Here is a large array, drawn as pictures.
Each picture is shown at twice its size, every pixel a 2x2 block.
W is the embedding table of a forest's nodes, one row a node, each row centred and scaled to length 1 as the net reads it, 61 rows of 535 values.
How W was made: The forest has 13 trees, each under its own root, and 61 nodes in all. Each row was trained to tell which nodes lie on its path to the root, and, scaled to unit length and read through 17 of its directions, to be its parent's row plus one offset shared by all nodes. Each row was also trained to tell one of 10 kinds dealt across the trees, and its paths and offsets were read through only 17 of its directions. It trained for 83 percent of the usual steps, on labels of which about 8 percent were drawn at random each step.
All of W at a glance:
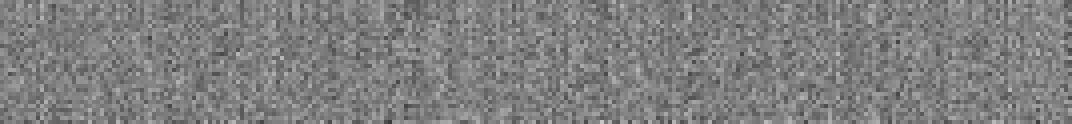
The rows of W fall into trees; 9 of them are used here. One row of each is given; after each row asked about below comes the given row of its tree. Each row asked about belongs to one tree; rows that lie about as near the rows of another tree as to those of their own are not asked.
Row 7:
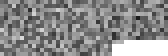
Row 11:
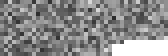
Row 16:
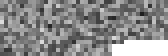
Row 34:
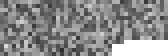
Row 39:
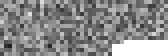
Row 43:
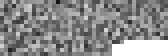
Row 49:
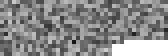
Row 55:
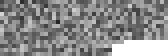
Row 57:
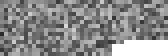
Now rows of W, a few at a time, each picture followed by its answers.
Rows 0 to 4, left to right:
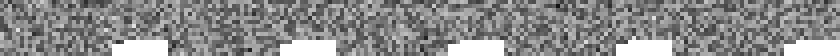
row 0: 43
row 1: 49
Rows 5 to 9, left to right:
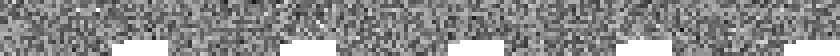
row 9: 57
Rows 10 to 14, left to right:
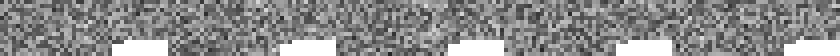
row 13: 7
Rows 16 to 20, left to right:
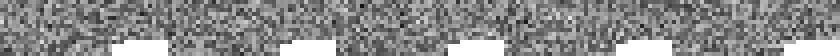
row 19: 43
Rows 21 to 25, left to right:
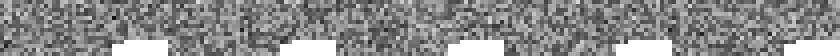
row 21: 49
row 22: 43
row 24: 16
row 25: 57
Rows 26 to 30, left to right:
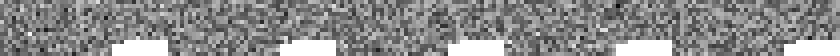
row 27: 49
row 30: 57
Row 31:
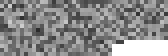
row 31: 43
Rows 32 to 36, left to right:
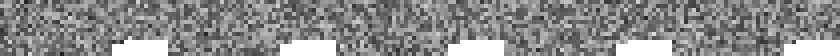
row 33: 55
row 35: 7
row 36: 49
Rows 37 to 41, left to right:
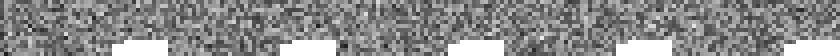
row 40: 39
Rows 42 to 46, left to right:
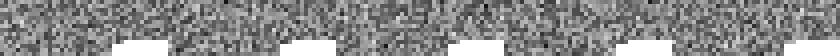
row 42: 39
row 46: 7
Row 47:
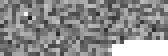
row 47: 49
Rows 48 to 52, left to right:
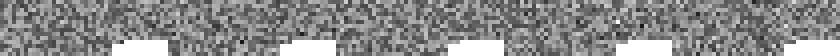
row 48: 49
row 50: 39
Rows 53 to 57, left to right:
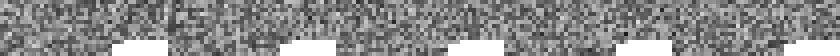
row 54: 43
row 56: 55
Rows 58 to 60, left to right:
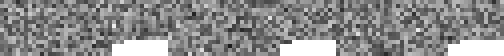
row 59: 43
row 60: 34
